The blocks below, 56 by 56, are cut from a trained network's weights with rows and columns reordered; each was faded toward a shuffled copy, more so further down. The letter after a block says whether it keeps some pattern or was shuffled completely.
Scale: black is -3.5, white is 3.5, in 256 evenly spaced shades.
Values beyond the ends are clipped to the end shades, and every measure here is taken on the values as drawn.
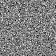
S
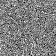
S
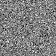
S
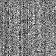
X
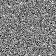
S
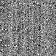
X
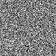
X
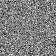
S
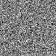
X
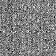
X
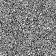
S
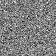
S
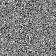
S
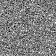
S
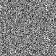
X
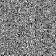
X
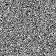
S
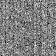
X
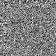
X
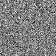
S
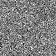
S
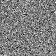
S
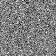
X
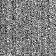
X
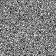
S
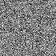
X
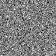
X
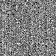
X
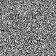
X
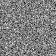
S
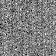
X
